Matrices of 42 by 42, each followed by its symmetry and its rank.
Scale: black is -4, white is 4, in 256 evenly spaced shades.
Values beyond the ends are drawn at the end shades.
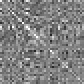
symmetric, rank five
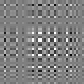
symmetric, rank one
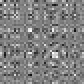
symmetric, rank three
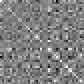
symmetric, rank five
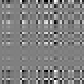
neither, rank one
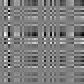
neither, rank one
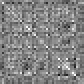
symmetric, rank five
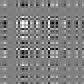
symmetric, rank one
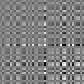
symmetric, rank one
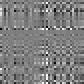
neither, rank two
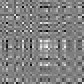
symmetric, rank three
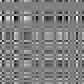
neither, rank one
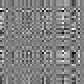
neither, rank two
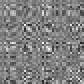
symmetric, rank three
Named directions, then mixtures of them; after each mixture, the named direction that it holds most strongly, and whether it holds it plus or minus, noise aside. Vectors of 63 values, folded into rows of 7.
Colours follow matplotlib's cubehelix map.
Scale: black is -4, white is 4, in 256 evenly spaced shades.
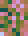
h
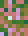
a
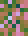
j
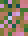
j, plus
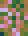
h, minus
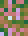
a, plus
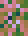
j, minus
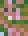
a, plus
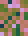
j, minus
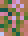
h, plus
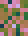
j, minus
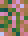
h, plus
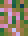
h, minus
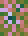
j, minus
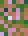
a, plus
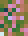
h, plus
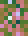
j, plus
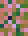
j, minus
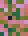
a, minus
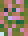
a, plus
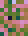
a, minus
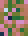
a, minus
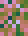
j, minus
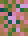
j, plus
